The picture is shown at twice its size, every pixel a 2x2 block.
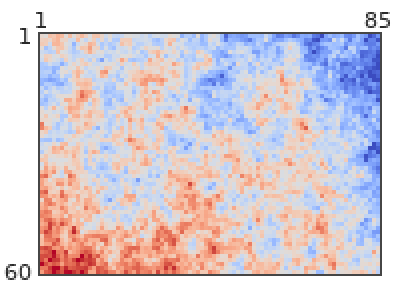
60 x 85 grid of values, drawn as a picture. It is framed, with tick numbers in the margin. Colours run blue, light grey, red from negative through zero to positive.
The texture is blotchy. The ninth with the lowest average is the top right. Values rise toward the bottom left. No row or column stands out. No regular stripes run through it. The ninth with the highest average is the bottom left. The values follow a bell shape.
